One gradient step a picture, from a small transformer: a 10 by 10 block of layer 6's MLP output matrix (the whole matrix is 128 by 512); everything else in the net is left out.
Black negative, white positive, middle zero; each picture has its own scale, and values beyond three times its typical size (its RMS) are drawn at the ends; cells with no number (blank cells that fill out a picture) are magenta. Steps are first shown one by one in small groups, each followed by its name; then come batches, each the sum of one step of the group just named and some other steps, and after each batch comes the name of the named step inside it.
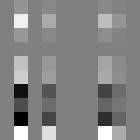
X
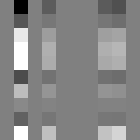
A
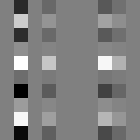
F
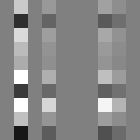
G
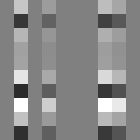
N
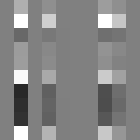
X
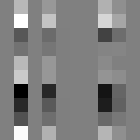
X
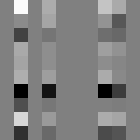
N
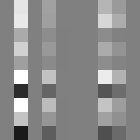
G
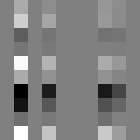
X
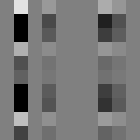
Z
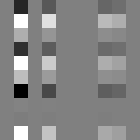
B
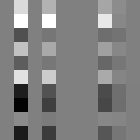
Z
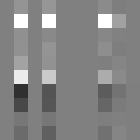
B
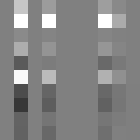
B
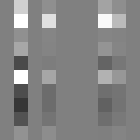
B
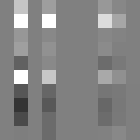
B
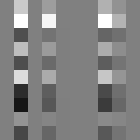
Z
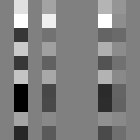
Z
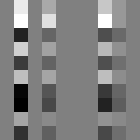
Z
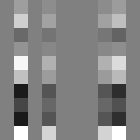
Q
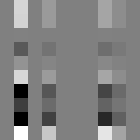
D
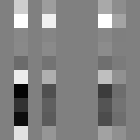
D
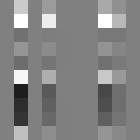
D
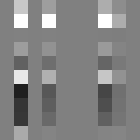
D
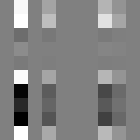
D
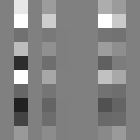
Q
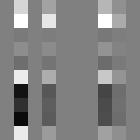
D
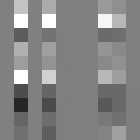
Q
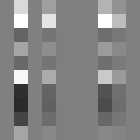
D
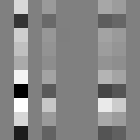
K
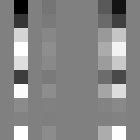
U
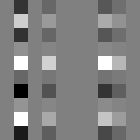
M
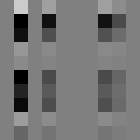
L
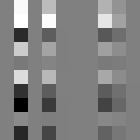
L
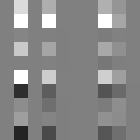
K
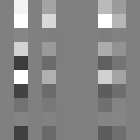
K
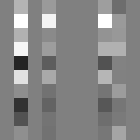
U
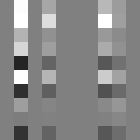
K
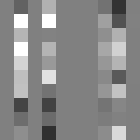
U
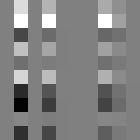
L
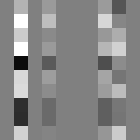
U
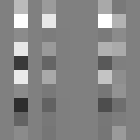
U
